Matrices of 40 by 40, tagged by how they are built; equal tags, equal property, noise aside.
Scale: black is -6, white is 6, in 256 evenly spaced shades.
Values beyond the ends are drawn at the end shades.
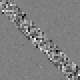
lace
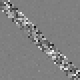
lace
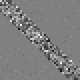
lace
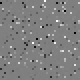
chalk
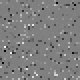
chalk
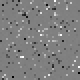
chalk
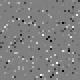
chalk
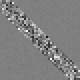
lace
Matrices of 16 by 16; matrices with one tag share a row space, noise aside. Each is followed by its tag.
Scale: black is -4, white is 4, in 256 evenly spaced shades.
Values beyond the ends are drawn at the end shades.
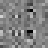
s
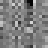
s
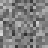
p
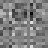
p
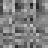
p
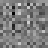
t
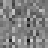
t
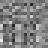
p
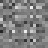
p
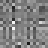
t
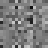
s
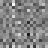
t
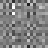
t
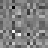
t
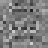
p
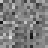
p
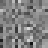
s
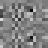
s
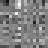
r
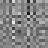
t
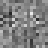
p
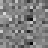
s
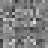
p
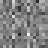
t
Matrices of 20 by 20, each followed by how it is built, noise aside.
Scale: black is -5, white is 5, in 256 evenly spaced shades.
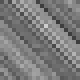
Toeplitz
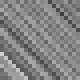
Toeplitz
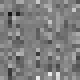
uneven columns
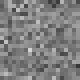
noise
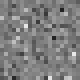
noise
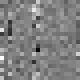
uneven columns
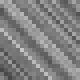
Toeplitz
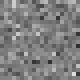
noise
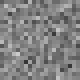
noise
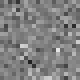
noise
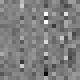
uneven columns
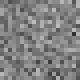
noise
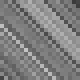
Toeplitz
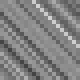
Toeplitz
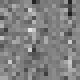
uneven columns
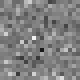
noise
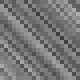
Toeplitz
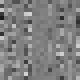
uneven columns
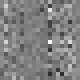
uneven columns
